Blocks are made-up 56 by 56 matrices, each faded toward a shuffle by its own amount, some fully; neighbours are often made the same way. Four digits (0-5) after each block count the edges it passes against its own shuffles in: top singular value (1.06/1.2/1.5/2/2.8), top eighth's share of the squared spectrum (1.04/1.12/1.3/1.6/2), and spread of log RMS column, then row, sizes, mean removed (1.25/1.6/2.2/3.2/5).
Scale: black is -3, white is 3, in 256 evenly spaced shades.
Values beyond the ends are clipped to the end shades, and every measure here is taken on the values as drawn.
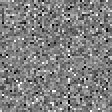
3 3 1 1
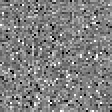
2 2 0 0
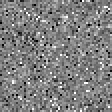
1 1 0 0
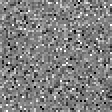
0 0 0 0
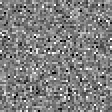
3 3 1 1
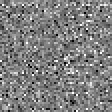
3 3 1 2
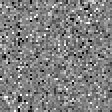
2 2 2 0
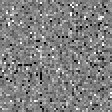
0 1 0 0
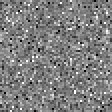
0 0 0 0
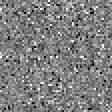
1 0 0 0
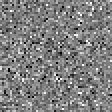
2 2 0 1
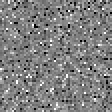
1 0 0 0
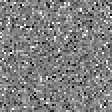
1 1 0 0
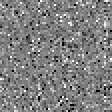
2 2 1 0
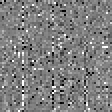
4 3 2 1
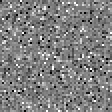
1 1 0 0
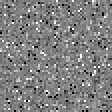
1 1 0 0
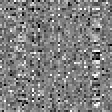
4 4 3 2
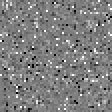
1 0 0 0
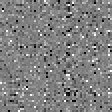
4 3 2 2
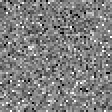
1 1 0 0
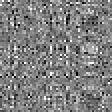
4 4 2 3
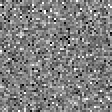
0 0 0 0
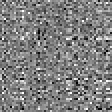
4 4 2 2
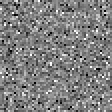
1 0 0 0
